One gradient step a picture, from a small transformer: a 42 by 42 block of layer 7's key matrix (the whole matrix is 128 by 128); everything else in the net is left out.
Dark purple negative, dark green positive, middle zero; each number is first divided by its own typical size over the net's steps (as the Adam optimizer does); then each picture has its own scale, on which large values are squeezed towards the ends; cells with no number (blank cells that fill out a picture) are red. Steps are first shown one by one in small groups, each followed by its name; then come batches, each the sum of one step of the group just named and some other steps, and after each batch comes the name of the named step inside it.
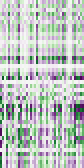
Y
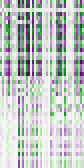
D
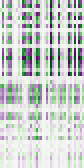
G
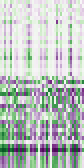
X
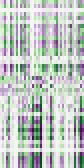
G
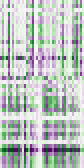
D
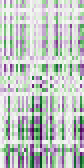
Y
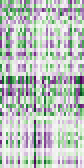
Y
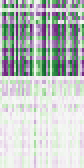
Y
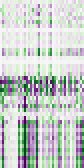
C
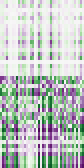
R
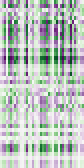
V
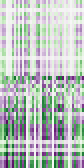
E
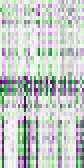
C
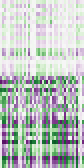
C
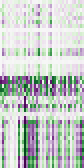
C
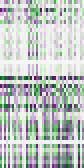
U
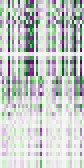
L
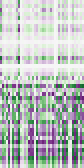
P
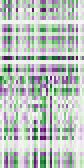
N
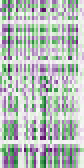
N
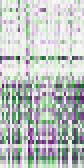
P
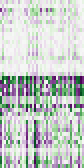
U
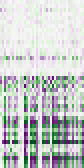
U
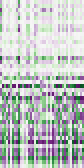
P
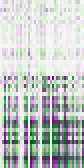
U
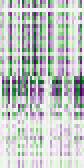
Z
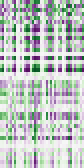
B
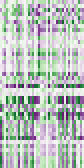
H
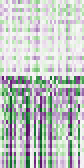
B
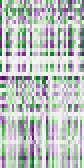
H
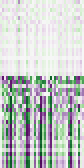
H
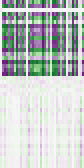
H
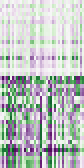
Z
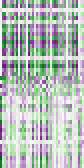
Z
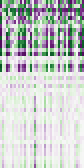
H
